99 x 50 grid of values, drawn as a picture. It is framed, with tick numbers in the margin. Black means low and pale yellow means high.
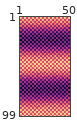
No row or column stands out. No overall slope runs across the table. Horizontal stripes repeat 2 times down the table.
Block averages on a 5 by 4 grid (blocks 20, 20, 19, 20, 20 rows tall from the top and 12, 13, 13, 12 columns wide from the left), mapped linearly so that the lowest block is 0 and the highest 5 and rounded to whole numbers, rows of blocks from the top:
2 2 2 2 | 1 1 1 1 | 5 5 5 5 | 0 0 0 0 | 4 4 4 4
